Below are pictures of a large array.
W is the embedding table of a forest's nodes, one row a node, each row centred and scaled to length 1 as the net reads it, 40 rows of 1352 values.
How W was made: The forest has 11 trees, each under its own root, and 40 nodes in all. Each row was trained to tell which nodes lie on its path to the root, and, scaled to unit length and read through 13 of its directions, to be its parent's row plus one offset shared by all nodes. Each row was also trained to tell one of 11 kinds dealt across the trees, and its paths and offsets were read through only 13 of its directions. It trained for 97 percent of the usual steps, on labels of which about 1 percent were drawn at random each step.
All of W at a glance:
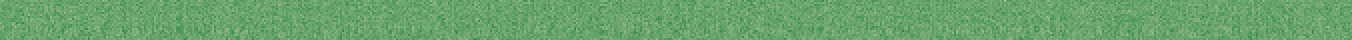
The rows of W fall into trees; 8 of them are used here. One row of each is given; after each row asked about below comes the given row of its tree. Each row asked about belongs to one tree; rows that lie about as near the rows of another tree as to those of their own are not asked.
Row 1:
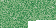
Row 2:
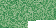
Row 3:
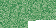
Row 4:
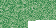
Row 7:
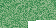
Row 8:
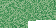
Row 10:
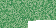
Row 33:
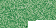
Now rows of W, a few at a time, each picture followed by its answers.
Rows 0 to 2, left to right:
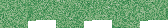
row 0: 4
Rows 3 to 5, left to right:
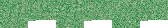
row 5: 1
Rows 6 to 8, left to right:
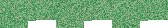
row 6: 2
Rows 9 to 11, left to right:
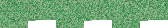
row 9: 10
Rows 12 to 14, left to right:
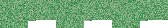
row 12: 2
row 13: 33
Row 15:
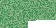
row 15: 1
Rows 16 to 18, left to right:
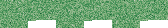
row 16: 4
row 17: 7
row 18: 8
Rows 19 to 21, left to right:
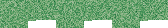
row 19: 8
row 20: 10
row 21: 4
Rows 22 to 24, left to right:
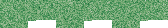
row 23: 8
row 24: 3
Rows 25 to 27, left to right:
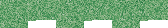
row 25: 33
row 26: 4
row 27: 3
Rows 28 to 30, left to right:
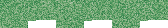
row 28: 7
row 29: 8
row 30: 3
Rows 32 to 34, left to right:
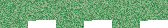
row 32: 7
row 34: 33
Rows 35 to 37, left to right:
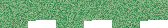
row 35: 8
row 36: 1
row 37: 33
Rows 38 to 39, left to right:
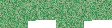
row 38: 33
